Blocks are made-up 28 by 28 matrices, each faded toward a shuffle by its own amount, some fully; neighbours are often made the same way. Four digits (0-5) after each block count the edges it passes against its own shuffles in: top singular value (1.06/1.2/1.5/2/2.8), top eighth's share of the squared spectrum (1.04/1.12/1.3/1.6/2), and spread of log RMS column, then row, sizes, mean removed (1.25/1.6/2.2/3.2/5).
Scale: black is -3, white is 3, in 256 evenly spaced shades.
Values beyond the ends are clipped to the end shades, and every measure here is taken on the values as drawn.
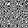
3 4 2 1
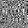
3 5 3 2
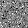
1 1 0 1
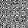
3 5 2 2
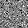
2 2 0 0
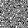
2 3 0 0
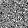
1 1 0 1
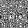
3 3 1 1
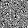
1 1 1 0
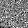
0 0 0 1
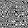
3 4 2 2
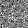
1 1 1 0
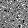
0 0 0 0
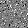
0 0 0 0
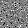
1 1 0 0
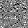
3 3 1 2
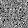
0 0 0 0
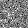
2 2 0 0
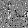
1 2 1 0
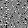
2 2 1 0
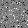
0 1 1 0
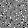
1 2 1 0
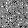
0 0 0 0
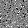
0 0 0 0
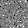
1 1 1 0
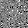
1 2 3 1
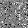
1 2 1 1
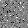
1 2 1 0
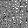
1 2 1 1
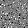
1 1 0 0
